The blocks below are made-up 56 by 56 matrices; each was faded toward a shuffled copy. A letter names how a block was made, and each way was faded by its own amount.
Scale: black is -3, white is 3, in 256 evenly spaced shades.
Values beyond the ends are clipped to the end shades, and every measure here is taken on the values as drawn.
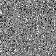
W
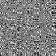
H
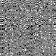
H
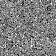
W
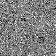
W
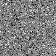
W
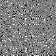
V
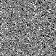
W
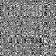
H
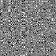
H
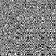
H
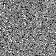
W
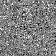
W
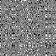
H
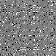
V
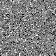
W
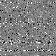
V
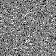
W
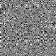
H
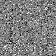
W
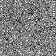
W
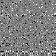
V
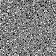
W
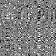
H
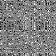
H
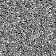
W
